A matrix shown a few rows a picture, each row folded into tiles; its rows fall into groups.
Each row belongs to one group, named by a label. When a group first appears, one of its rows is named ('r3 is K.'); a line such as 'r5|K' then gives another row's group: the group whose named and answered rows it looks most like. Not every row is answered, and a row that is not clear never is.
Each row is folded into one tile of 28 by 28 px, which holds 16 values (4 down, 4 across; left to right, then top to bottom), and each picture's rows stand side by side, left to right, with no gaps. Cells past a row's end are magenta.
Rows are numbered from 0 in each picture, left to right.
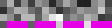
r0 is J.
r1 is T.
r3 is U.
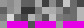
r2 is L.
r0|U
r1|J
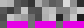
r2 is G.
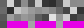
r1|L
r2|U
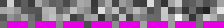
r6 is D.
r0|L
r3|J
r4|L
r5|L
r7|J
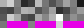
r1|L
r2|T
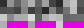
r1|T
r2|U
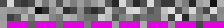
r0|L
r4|G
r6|L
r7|J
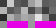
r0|L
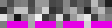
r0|J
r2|T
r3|T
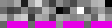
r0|T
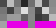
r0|G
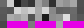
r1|L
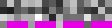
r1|D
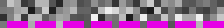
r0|G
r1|U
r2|U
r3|J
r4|L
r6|D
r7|T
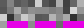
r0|T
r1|L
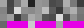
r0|J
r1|U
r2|T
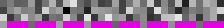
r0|T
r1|J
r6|D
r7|G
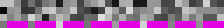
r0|T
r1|J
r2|U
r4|U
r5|U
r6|G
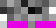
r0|T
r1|J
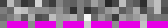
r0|G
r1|L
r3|T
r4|L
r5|U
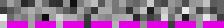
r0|T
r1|L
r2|D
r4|D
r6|J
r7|D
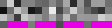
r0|J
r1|J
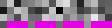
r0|J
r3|D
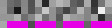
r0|D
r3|J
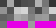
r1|G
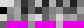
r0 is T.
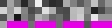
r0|L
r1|G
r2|G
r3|D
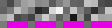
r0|J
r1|G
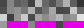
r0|T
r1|L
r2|T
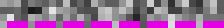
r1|J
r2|L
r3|G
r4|U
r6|U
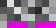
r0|L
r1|J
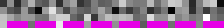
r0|D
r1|J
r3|T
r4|D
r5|D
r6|T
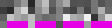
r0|J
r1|U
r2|D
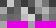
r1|T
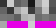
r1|U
